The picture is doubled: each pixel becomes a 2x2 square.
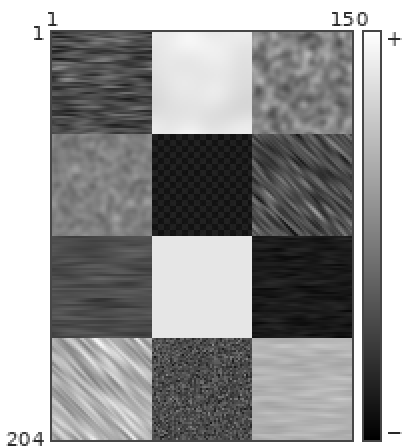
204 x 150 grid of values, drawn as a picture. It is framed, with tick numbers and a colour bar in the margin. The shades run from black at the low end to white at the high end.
The table splits into 4 rows of 3 panels. Panel 1,1: low, streaked across. Panel 1,2: very high, smooth, faint in contrast. Panel 1,3: middling, blotchy. Panel 2,1: middling, blotchy, faint in contrast. Panel 2,2: very low, checkered, faint in contrast. Panel 2,3: low, slanting down to the right. Panel 3,1: low, streaked across, faint in contrast. Panel 3,2: very high, flat. Panel 3,3: very low, streaked across, faint in contrast. Panel 4,1: high, slanting down to the right. Panel 4,2: low, fine-grained. Panel 4,3: high, streaked across, faint in contrast.
